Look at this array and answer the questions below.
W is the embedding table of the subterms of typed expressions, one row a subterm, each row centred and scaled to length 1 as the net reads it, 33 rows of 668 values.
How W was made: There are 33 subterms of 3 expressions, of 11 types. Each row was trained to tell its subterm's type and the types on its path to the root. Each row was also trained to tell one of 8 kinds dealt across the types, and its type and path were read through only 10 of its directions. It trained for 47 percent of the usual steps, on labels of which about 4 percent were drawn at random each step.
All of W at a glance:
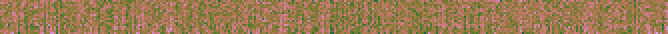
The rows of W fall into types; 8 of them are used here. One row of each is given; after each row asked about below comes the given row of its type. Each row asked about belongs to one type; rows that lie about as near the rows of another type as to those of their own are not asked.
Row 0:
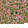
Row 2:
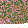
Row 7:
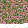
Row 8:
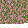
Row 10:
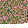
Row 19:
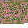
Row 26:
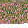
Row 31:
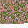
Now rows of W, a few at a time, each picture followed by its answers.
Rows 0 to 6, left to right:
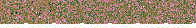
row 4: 19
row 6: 19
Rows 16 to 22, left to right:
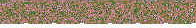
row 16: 26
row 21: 8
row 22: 19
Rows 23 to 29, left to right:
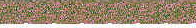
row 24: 10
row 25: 10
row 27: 26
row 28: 31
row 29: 26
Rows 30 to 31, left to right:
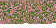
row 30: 2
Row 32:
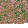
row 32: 31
